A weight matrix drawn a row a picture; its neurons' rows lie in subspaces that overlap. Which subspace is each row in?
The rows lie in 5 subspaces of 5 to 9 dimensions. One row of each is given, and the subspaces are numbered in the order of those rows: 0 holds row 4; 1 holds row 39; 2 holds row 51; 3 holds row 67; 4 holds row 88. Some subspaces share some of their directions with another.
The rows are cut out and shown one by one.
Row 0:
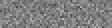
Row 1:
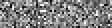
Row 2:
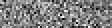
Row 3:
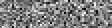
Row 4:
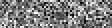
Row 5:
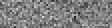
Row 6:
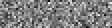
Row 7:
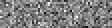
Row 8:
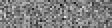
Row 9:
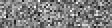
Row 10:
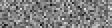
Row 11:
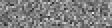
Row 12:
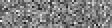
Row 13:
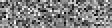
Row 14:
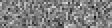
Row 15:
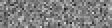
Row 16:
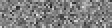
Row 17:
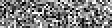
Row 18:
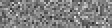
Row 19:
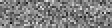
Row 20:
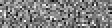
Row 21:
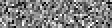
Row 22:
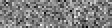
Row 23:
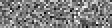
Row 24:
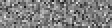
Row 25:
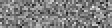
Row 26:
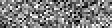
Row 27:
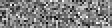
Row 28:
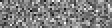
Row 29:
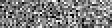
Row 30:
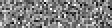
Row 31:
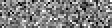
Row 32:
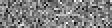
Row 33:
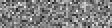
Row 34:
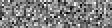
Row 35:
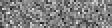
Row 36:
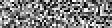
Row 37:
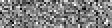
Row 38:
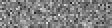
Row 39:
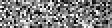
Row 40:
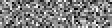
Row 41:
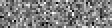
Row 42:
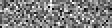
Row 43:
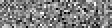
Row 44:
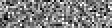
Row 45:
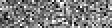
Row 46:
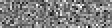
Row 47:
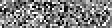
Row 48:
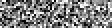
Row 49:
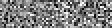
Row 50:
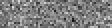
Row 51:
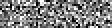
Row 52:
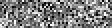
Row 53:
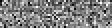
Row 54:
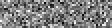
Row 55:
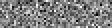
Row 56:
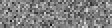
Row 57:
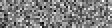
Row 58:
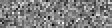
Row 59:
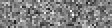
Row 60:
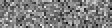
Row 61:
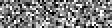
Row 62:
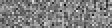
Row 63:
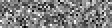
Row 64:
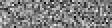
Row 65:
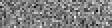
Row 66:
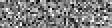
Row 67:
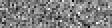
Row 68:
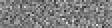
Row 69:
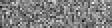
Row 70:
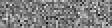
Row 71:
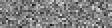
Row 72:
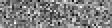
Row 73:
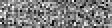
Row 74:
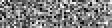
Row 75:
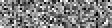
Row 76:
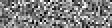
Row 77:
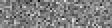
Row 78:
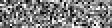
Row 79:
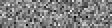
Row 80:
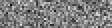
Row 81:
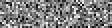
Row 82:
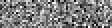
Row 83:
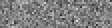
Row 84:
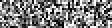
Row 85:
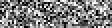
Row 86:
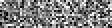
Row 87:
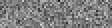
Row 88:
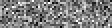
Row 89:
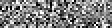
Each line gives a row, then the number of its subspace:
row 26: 2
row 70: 3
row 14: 0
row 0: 1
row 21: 0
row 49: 0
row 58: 0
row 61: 0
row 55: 2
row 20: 1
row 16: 1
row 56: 0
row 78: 4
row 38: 1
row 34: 4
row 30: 4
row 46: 3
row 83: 0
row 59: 0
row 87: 2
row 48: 1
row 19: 0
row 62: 0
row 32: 0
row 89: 1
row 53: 0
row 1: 2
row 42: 1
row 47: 1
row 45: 0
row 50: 2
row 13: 2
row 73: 0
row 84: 0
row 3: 1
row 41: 0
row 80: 2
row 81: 3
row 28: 2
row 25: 0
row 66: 2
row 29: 1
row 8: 1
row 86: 0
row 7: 0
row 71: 0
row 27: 3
